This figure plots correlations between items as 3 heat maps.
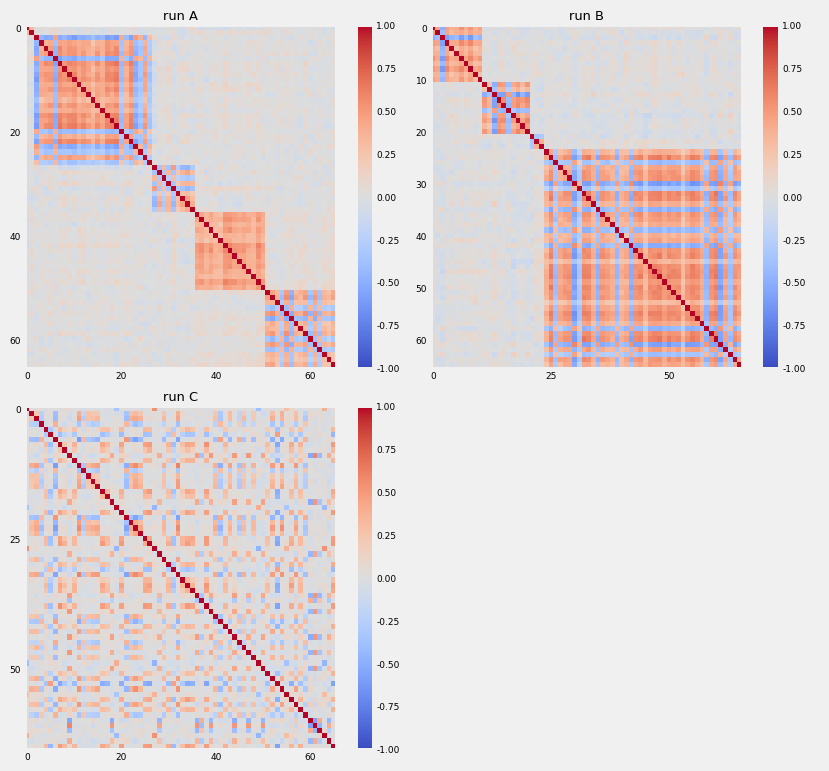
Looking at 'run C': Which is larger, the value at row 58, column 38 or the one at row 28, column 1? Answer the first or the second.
the first
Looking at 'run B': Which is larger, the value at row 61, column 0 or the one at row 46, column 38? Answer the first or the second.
the second
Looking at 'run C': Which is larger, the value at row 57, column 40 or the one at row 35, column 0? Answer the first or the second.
the first
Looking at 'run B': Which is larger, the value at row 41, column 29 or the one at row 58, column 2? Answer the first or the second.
the first
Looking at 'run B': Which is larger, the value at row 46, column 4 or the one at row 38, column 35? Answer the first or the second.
the first
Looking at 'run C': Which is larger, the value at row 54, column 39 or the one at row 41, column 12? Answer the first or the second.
the second
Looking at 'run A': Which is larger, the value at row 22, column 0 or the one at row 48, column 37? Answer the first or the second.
the second
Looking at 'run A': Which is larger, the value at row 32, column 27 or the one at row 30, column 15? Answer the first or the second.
the second
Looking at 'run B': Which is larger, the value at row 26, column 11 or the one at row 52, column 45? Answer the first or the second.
the second
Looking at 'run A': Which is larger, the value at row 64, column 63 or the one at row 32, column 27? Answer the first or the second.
the first
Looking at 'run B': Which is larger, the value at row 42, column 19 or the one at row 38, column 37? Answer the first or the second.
the second
